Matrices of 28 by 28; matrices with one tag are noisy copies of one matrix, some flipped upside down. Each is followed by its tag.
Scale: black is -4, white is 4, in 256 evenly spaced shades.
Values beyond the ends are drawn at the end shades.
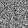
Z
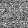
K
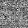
K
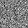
Z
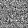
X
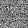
X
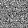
X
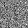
Z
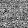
K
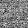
K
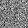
Z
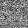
K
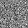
Z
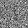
Z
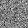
Z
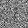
Z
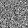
Z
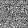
X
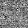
K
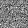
X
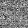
K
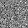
Z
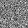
Z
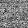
K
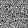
X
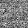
K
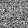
K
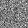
Z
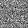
X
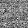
K
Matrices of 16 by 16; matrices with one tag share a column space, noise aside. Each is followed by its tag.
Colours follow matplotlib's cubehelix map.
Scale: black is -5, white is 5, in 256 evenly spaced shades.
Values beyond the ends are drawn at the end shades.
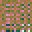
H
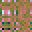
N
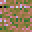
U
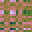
N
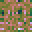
N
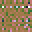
U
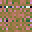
U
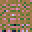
H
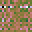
U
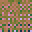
H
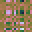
N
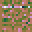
U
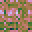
N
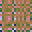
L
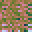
H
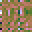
N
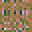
N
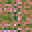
L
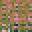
H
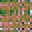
N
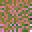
H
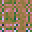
L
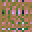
N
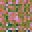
L
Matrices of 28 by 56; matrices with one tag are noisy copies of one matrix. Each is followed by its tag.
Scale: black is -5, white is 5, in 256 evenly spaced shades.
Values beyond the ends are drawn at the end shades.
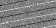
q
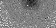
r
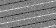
q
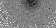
r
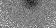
r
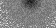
r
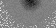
r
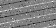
q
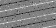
q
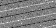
q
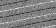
q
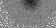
r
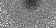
r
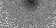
r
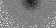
r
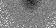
r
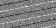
q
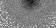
r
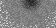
r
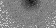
r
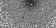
r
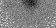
r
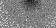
r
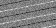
q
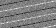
q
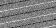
q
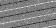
q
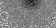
r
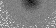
r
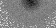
r
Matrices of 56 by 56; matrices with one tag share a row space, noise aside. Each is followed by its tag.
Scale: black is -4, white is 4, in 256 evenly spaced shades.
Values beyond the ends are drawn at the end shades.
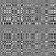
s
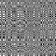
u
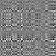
s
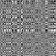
s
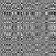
s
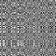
u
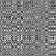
s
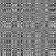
s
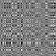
s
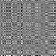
s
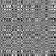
s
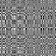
u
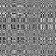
u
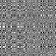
u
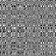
u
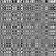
s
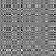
s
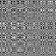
u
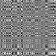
s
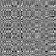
s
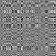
s
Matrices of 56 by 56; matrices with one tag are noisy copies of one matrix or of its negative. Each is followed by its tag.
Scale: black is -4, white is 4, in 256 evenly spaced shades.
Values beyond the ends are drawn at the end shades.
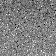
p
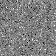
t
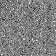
t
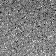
p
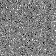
t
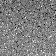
p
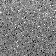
p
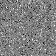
t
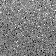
p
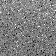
p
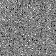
t
